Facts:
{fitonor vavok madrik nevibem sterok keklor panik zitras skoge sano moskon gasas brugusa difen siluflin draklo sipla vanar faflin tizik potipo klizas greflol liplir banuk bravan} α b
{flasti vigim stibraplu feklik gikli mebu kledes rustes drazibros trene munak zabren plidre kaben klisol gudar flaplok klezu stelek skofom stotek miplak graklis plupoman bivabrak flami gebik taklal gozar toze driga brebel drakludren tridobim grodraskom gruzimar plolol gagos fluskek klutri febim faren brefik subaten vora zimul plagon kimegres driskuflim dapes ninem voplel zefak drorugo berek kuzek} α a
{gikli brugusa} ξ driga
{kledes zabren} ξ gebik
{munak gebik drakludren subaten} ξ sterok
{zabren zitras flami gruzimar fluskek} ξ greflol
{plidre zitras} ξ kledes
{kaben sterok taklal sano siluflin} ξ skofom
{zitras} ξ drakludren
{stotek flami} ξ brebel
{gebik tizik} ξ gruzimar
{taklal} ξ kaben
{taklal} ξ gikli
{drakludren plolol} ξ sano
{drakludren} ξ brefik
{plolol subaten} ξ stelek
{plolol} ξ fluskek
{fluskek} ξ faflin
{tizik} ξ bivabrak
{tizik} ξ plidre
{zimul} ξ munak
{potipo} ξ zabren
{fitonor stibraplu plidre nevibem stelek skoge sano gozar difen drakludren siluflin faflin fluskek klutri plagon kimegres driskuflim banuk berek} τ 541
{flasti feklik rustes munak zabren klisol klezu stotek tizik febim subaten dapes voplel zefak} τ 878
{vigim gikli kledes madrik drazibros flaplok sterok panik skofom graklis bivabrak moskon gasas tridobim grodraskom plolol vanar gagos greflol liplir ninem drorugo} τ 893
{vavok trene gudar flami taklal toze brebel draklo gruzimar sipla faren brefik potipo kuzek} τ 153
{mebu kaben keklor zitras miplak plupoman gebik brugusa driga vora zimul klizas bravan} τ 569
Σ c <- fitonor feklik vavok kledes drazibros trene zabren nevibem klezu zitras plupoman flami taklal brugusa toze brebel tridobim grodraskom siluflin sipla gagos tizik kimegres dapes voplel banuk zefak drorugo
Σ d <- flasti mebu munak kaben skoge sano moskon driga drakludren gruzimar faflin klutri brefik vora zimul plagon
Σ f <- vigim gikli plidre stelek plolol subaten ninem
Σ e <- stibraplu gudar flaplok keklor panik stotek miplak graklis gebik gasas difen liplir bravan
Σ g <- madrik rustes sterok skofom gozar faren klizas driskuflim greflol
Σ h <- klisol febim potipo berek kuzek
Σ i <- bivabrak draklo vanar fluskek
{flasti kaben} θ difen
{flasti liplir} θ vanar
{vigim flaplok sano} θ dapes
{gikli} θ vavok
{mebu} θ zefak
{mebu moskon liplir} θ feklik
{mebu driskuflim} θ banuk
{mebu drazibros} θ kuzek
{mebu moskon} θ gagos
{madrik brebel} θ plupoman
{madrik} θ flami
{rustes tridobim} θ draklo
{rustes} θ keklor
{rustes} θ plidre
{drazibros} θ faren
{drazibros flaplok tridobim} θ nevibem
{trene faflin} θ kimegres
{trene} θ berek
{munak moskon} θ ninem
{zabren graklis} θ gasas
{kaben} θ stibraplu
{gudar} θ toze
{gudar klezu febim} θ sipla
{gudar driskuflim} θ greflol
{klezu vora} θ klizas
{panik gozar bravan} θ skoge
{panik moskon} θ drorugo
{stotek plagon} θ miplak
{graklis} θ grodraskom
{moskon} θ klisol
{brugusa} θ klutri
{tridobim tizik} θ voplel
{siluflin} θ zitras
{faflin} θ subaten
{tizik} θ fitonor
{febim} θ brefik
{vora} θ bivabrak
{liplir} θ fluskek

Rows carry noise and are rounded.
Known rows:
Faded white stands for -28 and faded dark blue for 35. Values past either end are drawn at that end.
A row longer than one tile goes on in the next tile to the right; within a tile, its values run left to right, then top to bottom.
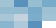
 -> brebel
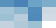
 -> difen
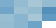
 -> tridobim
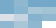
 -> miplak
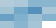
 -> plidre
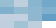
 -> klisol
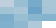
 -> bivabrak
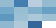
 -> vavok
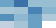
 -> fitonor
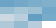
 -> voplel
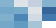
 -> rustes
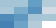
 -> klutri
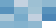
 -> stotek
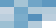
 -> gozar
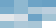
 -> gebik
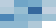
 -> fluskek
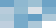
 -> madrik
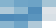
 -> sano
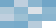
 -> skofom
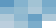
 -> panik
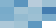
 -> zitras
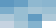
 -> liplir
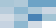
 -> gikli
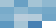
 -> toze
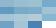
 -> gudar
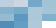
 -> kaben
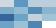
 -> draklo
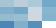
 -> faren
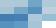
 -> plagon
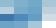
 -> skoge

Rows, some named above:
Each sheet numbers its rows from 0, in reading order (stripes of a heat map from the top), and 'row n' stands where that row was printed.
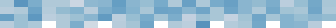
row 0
vanar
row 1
subaten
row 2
bravan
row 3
potipo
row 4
bravan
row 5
bivabrak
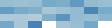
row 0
gudar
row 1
kimegres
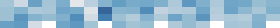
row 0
munak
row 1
rustes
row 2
stibraplu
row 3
vanar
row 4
keklor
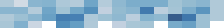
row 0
subaten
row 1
plagon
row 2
berek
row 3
faflin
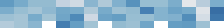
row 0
gasas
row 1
vora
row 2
kimegres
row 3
rustes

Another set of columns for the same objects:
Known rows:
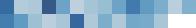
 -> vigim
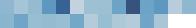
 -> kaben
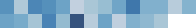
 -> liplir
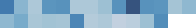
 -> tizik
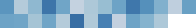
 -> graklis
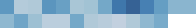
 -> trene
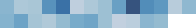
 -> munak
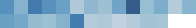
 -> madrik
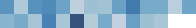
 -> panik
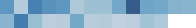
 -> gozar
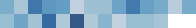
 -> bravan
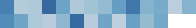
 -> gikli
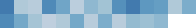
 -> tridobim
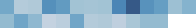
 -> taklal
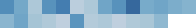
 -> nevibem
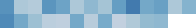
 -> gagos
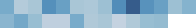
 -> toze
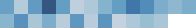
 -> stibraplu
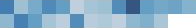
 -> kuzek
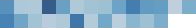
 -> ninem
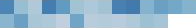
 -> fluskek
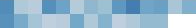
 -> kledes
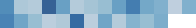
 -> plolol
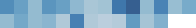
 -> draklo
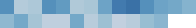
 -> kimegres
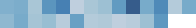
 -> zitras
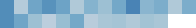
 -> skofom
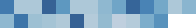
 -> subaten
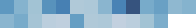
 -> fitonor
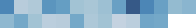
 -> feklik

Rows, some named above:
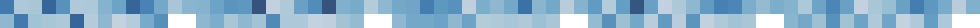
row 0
subaten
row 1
faflin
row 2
klizas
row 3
stibraplu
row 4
miplak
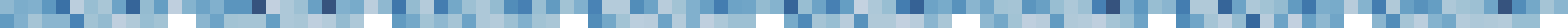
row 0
moskon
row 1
sano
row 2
bivabrak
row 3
drazibros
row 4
berek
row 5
vavok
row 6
gikli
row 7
rustes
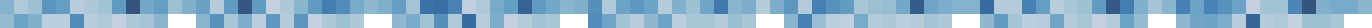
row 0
sipla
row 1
stibraplu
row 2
difen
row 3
skofom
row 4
gozar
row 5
dapes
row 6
potipo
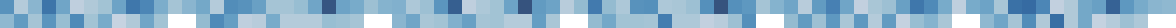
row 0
stotek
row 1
faren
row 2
flasti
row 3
tizik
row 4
gebik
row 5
difen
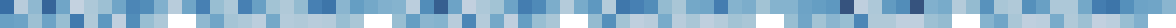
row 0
flaplok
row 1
fluskek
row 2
gudar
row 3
driskuflim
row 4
faflin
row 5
kimegres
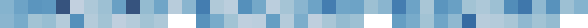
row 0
skoge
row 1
drazibros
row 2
vanar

